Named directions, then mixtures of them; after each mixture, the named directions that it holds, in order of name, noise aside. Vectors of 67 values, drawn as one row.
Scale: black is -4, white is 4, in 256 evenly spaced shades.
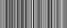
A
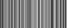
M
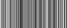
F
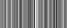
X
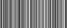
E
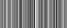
X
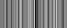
X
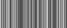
E, F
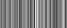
E, X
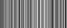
E, M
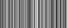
M, X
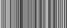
F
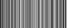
F, M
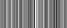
X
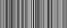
A, X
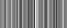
X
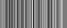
A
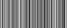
E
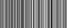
A, M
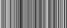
F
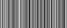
E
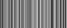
M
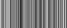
F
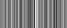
X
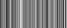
F
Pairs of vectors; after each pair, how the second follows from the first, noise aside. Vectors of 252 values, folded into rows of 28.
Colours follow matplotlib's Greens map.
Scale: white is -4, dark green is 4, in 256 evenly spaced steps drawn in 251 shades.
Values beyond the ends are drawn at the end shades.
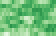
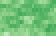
shrunk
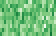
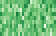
sign-scrambled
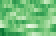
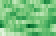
negated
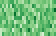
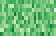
sign-scrambled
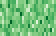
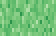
shrunk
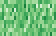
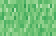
shrunk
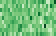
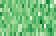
negated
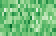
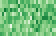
negated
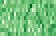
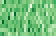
negated
